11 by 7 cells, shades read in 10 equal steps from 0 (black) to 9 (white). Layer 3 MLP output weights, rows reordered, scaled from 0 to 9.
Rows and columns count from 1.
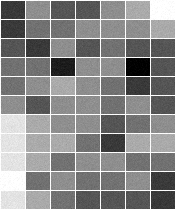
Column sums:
61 51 48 47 44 43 46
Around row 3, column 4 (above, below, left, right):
5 5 5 4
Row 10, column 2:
4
